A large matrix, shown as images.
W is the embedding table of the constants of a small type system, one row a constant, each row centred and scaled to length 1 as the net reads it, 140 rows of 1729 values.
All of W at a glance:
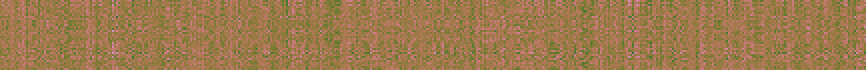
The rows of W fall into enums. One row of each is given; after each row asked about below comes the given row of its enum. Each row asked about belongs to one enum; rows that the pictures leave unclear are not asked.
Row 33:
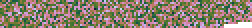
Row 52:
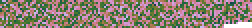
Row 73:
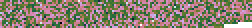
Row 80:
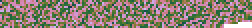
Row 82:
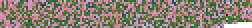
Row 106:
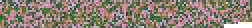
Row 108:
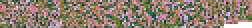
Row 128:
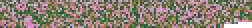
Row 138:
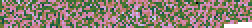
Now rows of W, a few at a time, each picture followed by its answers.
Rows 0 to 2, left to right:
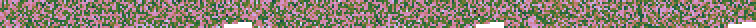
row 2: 128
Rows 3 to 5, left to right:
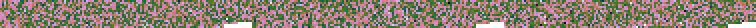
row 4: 138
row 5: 73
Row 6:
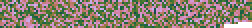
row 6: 128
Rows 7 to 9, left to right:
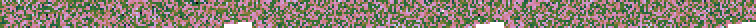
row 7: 138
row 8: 82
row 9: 82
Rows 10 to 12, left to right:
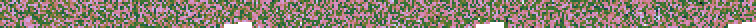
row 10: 128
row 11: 82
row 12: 138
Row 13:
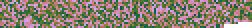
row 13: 128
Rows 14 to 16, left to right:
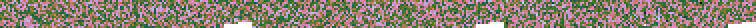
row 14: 128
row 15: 52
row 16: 138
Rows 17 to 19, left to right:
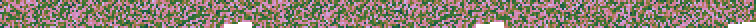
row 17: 80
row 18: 80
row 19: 106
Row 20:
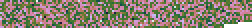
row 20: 73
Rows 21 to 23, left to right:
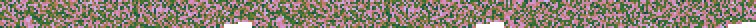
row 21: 128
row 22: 128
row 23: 82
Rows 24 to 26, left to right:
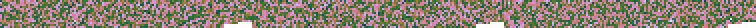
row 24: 80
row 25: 106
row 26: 82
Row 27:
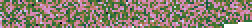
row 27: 73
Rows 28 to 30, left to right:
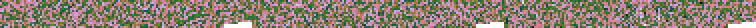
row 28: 80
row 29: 106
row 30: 138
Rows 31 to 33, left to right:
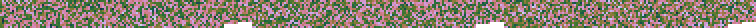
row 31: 138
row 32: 52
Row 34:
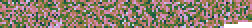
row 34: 108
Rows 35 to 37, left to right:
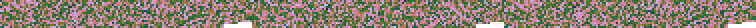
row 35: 80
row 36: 106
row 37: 80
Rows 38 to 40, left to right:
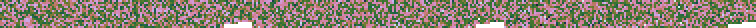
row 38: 128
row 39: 82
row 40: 73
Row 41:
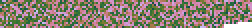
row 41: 52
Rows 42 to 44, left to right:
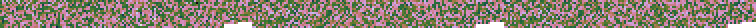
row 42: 138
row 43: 52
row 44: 52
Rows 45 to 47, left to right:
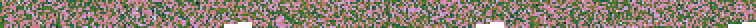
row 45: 138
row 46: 128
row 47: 73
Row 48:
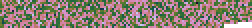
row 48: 138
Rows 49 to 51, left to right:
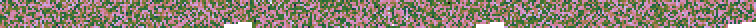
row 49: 106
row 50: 138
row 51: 52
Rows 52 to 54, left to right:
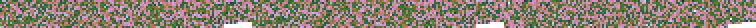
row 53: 52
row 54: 82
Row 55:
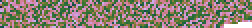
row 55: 80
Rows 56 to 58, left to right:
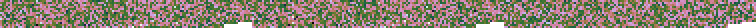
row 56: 73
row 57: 73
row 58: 52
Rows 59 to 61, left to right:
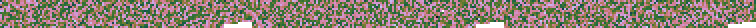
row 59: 80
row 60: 82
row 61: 106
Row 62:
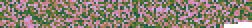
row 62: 128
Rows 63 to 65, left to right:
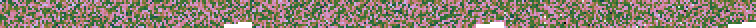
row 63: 106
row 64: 80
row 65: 73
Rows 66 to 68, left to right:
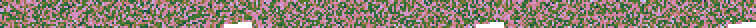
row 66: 80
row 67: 82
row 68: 82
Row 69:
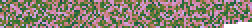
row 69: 52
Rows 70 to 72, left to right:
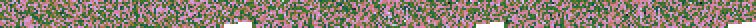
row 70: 128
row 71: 138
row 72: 138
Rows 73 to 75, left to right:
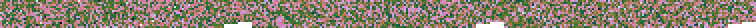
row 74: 128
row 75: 33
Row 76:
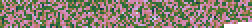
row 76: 138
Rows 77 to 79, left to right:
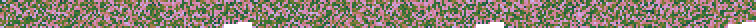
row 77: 52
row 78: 52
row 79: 80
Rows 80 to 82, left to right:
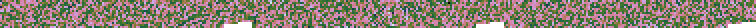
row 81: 138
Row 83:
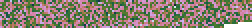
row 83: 73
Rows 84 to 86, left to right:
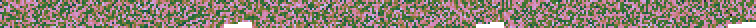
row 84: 80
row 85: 106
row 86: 82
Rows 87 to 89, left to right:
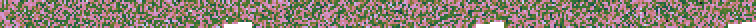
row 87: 82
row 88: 80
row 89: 138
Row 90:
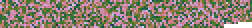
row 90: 106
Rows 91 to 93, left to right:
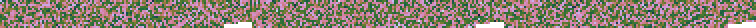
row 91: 106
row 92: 82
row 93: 80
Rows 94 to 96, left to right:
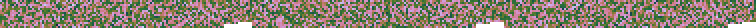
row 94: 106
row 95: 128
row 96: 106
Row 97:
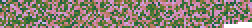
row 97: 52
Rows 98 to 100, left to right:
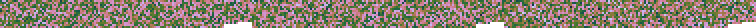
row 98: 52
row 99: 106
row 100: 33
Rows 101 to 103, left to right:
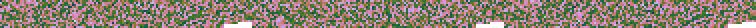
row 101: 80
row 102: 128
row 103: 80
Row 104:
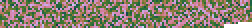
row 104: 106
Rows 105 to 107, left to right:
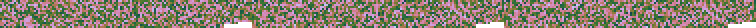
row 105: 128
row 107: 106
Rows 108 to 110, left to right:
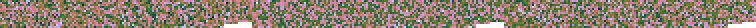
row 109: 82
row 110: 33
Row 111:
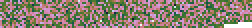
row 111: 73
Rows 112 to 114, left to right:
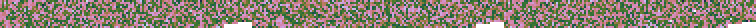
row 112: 82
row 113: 128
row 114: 82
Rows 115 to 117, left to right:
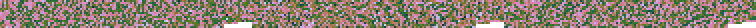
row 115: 82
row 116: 108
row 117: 80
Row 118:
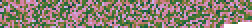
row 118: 80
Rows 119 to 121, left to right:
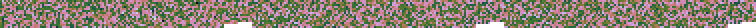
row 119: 138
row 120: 52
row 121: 52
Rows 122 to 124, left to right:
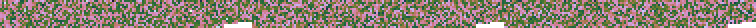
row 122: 82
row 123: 106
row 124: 52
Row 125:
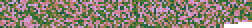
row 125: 128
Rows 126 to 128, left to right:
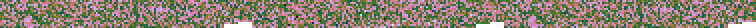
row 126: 128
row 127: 73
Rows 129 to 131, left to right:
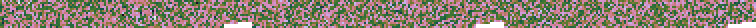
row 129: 138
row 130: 80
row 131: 52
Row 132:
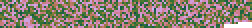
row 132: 128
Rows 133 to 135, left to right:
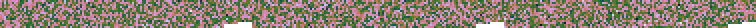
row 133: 82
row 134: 106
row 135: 73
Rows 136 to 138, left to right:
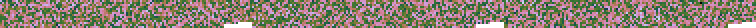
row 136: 106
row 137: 52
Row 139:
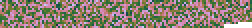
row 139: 106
